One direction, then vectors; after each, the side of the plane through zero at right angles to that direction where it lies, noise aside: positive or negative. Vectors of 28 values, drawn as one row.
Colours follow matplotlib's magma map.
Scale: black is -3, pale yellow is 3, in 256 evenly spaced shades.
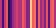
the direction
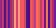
positive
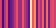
positive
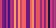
positive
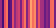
positive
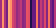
negative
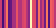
positive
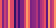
negative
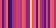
positive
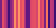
positive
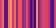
negative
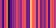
positive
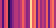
positive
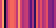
negative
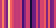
negative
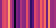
negative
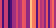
positive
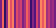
negative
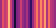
negative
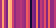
negative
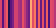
positive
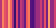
negative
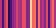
positive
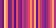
positive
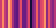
negative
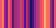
negative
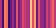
positive
